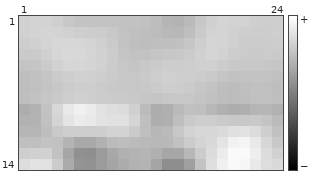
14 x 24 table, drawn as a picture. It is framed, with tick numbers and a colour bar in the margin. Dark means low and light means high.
Calmest part: top right. Seam: horizontal, 60% of the way down, the top part calmer. Average level on the scale: 80%. Ninth with the highest average: bottom right.
